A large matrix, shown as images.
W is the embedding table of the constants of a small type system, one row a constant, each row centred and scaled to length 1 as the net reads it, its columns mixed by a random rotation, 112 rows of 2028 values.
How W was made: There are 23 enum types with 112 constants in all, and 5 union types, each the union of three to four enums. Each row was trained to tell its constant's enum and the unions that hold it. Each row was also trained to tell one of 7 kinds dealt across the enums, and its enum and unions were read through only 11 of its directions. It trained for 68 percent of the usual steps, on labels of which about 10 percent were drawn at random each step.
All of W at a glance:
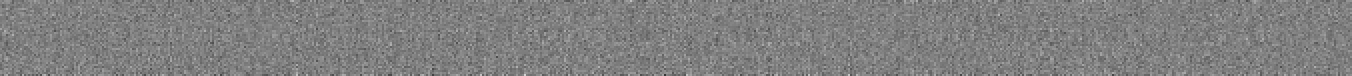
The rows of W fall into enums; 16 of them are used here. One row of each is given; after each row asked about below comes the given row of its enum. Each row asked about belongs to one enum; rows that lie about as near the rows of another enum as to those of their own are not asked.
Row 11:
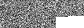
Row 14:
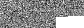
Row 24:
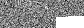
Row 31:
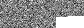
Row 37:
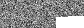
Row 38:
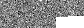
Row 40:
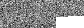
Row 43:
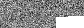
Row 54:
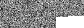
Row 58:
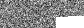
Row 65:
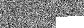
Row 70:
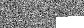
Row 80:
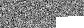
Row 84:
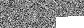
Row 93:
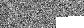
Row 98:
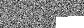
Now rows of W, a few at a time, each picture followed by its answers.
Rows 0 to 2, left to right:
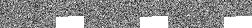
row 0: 80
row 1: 38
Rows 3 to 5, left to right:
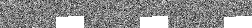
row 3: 31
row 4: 40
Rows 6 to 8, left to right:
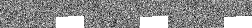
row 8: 80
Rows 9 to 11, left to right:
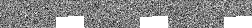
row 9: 80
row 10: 37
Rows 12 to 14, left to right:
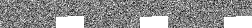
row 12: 65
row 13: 93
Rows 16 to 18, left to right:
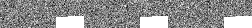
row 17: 65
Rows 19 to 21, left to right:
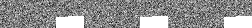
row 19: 93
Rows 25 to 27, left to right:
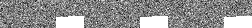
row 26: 24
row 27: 14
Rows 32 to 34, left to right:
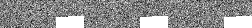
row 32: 37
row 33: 24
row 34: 37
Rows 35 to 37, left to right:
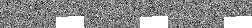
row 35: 80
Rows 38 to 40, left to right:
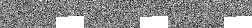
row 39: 14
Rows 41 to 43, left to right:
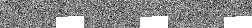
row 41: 38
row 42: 80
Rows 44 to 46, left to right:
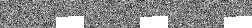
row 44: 38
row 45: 58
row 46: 58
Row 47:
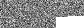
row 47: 54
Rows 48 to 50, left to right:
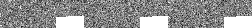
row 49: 37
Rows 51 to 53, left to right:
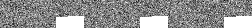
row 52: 24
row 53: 58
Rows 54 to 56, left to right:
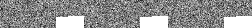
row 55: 58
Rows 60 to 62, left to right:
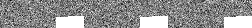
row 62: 58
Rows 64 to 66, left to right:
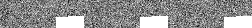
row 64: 65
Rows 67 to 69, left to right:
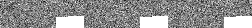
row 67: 65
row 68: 37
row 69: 14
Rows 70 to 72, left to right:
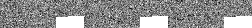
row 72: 43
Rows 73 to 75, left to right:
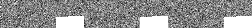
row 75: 11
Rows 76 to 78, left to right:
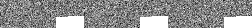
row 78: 84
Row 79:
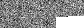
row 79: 40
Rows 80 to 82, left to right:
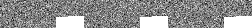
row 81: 84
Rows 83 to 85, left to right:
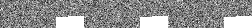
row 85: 54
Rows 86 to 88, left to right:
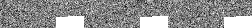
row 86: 54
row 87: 58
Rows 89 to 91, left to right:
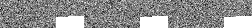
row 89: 31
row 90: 31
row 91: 80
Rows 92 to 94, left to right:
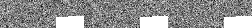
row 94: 54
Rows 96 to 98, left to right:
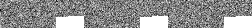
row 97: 54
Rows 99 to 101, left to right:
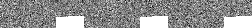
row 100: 24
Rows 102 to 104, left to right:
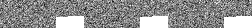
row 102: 31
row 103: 31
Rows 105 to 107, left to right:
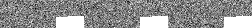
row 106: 65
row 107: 31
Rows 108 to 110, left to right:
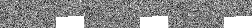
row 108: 38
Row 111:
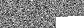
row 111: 54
